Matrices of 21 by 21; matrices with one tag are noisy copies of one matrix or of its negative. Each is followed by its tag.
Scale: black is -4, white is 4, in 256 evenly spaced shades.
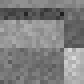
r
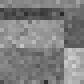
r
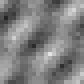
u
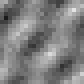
u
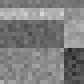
r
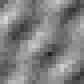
u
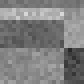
r
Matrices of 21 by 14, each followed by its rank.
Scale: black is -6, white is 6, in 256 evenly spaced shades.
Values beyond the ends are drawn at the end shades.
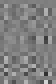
two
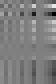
one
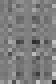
two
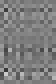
two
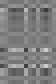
one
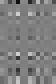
one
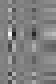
one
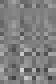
two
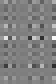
one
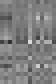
two
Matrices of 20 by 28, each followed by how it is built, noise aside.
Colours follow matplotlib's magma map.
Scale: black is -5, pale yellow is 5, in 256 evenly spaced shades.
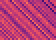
Toeplitz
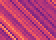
Toeplitz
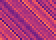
Toeplitz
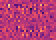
low rank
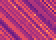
Toeplitz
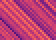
Toeplitz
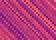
Toeplitz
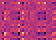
low rank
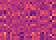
low rank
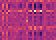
low rank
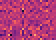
low rank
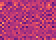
low rank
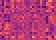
low rank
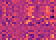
low rank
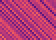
Toeplitz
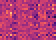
low rank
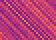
Toeplitz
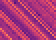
Toeplitz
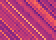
Toeplitz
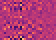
low rank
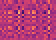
low rank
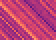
Toeplitz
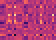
low rank
